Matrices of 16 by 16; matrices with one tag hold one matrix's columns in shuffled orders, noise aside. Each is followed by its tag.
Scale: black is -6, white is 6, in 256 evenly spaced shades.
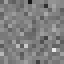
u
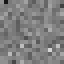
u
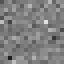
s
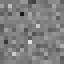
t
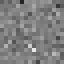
u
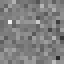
s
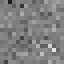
u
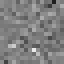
u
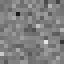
t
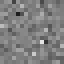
t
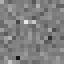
s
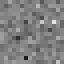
s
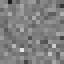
u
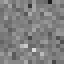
u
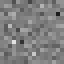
t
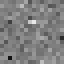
s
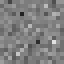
t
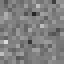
t
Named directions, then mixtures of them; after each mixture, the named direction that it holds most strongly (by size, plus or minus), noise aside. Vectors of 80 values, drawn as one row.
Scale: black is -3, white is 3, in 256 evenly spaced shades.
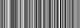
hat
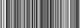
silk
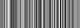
hat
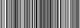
silk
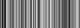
silk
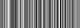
hat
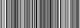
silk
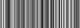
hat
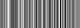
hat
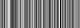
hat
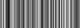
hat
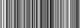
silk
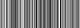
hat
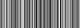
hat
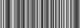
hat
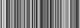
silk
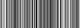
silk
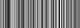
hat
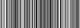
silk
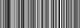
hat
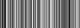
silk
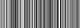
hat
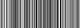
hat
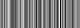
hat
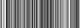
silk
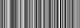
hat
